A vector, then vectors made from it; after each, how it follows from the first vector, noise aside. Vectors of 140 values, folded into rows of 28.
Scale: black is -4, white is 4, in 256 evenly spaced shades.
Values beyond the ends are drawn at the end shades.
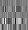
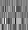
copied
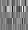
reversed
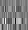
copied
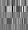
reversed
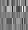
reversed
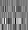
copied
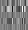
reversed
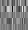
reversed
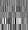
copied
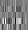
copied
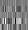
copied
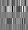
reversed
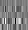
copied
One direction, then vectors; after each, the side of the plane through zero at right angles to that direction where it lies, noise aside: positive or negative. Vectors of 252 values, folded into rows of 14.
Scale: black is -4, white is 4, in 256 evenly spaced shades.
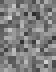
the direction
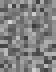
negative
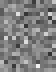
positive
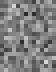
positive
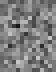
positive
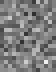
positive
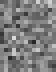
positive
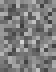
negative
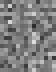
negative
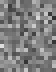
negative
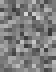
negative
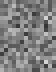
positive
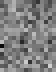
positive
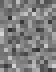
negative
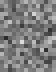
negative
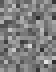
positive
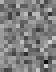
negative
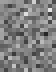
negative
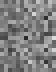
negative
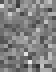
positive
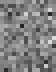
negative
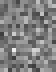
positive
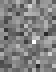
negative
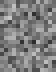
positive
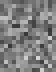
positive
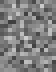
positive
